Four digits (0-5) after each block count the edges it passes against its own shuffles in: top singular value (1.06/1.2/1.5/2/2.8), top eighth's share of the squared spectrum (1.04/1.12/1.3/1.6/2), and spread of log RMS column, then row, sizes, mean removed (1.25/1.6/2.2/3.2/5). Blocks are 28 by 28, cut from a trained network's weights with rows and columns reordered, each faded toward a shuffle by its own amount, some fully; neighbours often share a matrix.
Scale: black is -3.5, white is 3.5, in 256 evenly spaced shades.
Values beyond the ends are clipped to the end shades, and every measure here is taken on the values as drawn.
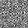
3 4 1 2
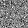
0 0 0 0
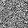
1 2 0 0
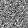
0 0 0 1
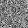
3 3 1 0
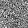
0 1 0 0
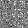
2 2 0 1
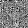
2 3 0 1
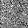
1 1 0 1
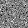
0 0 0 0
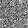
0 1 0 0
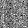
1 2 0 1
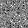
0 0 0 0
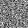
0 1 0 0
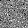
0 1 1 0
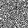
0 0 0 0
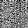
2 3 0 1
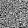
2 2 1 0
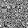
2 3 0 1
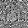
2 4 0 2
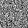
1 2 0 0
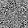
2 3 1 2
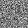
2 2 0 1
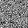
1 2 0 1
